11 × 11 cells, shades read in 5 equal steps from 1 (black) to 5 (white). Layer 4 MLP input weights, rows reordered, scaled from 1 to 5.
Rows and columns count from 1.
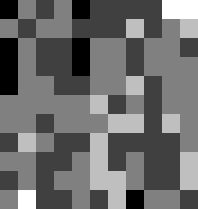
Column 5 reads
1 2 1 1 2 3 3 2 3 3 3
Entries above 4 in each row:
2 0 0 0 0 0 0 0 0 0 1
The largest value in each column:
3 5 3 3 3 4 4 4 3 5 5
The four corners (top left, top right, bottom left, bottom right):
1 5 3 2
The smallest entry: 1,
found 8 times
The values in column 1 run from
1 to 3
